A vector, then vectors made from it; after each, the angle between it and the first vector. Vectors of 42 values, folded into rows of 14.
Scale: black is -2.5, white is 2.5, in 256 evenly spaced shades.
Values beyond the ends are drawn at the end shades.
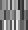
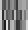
partly opposed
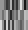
partly opposed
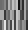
nearly parallel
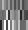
partly aligned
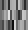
partly opposed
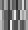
partly opposed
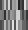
nearly parallel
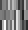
nearly parallel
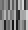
nearly opposite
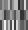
nearly parallel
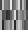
orthogonal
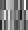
orthogonal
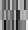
nearly opposite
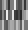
orthogonal
